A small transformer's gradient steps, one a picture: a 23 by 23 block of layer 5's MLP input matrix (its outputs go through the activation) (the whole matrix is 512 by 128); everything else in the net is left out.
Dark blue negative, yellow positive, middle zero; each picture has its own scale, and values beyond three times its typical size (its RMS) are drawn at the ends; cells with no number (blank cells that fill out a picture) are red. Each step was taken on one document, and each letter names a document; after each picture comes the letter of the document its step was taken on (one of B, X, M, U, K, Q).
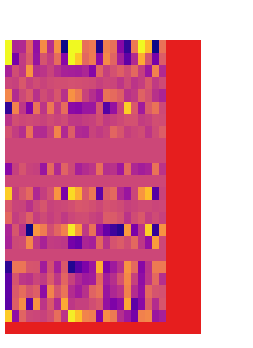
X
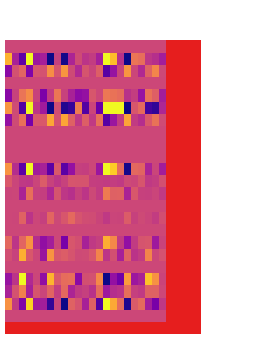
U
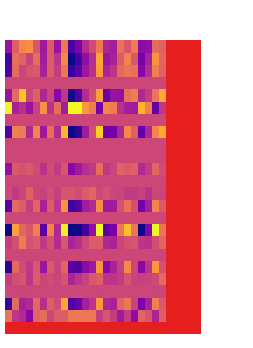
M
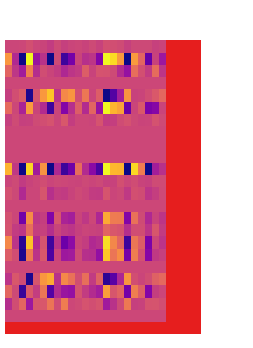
U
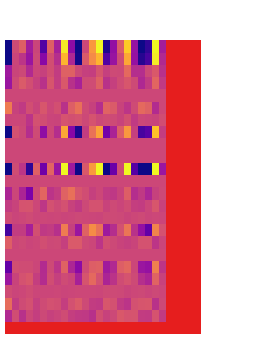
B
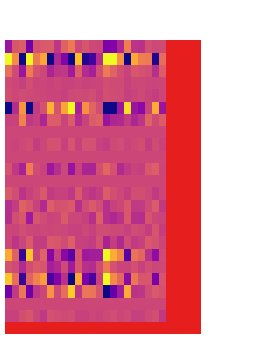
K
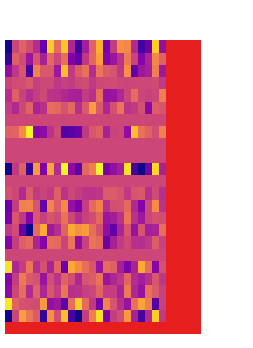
B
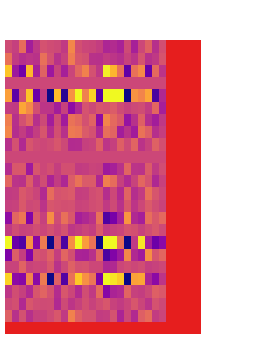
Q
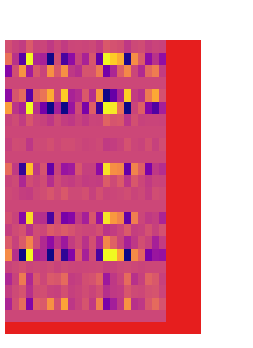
U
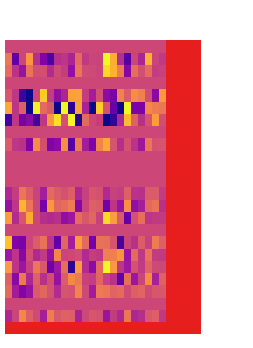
K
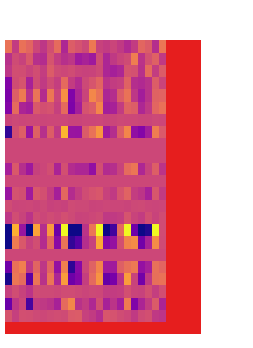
X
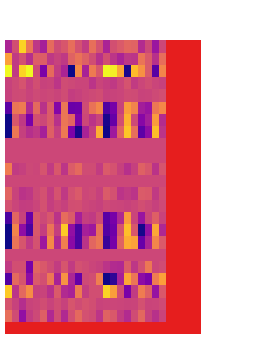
X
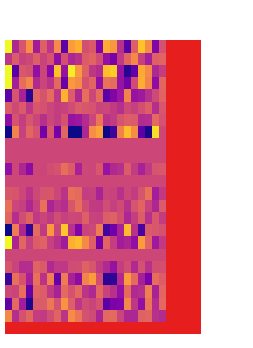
X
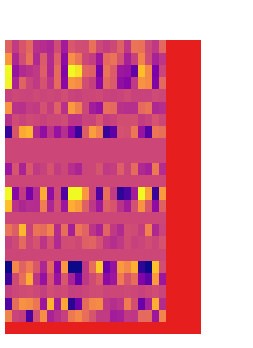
X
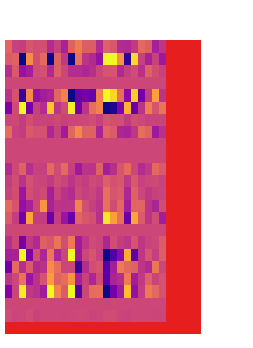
Q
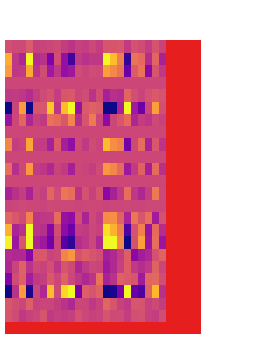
K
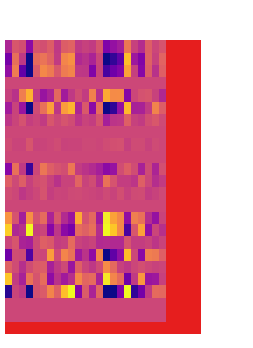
Q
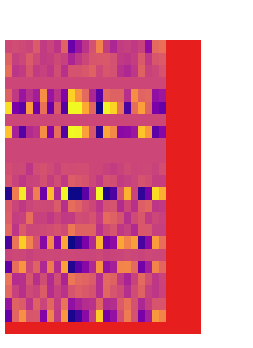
M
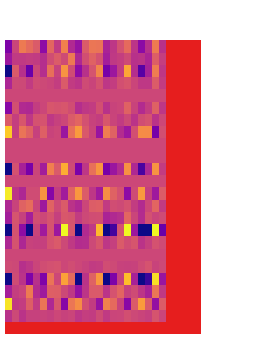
B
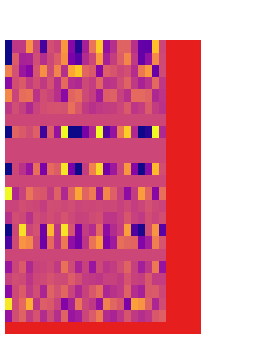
B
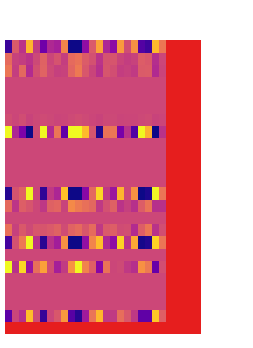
M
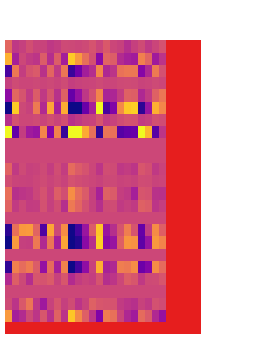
M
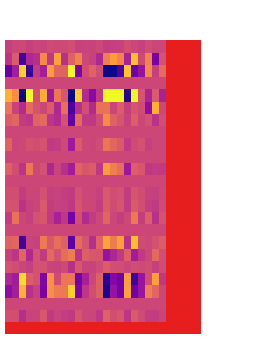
Q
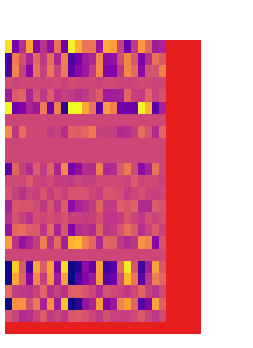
M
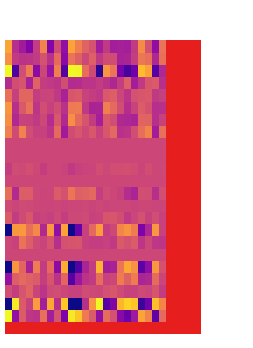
X
